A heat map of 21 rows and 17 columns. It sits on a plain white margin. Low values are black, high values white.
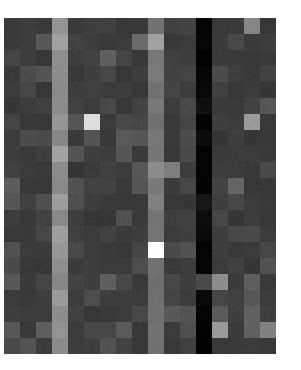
Histogram: skewed, a long tail of high values. Average level on the scale: 30%. Odd lines: columns 4, 10 and 13. Calmest part: middle right.
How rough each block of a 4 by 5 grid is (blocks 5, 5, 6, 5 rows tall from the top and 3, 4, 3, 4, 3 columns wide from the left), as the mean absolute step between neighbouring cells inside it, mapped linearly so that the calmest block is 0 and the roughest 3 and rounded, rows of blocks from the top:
01211 / 03121 / 01210 / 11131
